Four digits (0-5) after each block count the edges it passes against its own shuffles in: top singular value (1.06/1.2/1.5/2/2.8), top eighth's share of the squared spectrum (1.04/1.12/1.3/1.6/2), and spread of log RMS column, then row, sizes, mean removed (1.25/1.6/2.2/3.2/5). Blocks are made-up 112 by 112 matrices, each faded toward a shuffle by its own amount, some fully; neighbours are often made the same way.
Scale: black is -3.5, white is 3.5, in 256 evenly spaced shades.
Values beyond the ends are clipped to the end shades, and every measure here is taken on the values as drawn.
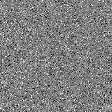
3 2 1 1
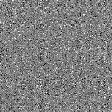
4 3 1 1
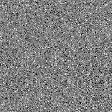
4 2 1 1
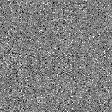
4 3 1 1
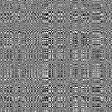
5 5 4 4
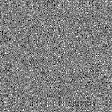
4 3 2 2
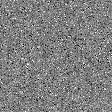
2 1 0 0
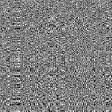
5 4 3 3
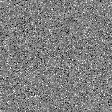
3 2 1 0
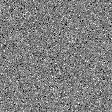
2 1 0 0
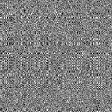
5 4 3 3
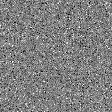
3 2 1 1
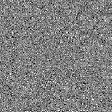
4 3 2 2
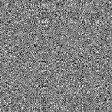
4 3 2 2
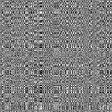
5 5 4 4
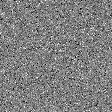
1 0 0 0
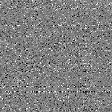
4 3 1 2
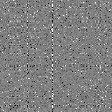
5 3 2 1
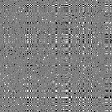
5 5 4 4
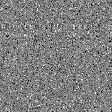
3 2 1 1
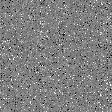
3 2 1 0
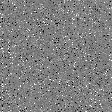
2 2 1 0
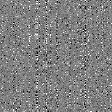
4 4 3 2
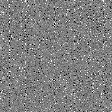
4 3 2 1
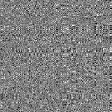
5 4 3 3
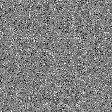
3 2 1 0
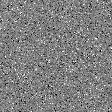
0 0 0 0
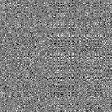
5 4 3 3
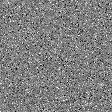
0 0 0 0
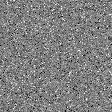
0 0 0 0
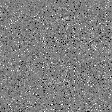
2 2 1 2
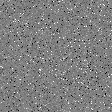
0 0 0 0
